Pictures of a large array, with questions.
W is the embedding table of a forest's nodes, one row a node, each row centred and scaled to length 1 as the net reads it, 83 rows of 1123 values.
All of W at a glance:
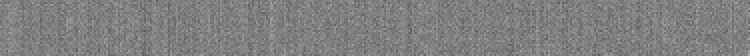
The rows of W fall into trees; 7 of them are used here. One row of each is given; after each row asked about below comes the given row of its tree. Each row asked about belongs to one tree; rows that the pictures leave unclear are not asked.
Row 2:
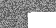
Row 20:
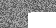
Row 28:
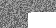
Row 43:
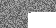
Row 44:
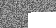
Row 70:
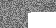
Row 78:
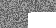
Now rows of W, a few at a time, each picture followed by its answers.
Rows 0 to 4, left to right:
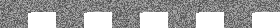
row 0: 28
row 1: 70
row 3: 43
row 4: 70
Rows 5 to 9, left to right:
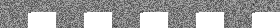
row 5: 43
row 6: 2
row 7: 28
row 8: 2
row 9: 28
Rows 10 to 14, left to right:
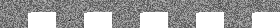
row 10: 70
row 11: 70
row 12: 78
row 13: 70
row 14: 20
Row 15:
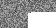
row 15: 43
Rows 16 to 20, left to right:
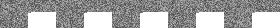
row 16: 43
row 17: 28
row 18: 44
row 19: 2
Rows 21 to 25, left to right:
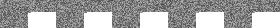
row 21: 2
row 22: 43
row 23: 70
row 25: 78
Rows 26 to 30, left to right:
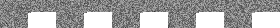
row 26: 28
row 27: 43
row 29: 28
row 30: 70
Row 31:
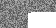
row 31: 43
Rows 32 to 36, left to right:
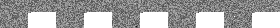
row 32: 43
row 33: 78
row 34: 43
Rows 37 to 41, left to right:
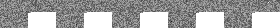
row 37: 78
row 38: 78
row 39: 28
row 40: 28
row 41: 43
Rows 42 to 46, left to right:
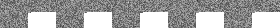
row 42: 43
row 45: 70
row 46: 20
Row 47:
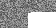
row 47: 20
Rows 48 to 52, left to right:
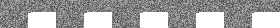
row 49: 44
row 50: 2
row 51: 43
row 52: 78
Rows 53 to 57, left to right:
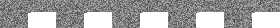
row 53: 28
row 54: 28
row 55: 78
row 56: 70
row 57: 2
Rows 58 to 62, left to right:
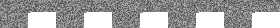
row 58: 78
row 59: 78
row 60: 78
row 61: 20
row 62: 43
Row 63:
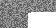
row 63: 28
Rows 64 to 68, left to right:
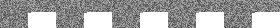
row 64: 2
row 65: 43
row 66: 70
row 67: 70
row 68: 44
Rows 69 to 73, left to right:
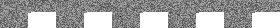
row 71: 2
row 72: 28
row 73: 44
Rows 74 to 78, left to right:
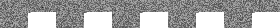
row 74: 20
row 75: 44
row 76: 44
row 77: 70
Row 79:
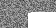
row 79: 70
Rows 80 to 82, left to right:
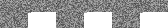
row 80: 28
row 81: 70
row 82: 20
